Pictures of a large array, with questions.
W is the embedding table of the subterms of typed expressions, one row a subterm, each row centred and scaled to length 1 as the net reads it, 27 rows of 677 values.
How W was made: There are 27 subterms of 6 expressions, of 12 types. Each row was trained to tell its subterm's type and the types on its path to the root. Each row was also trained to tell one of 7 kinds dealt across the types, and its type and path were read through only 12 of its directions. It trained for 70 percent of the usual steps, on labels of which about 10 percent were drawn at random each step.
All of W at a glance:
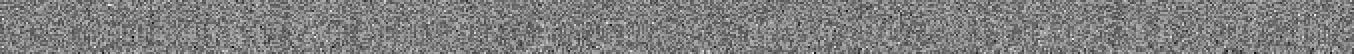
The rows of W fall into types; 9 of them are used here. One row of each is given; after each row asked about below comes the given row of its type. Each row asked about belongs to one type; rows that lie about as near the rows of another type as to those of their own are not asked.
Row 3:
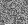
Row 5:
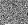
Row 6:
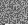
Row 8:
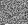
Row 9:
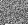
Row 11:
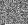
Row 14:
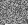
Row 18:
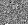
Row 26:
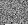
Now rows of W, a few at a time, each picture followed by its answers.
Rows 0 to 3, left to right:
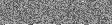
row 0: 14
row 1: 9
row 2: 5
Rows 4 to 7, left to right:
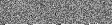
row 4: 9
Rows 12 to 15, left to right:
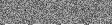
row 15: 6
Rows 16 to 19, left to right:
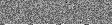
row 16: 8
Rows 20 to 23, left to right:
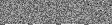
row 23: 11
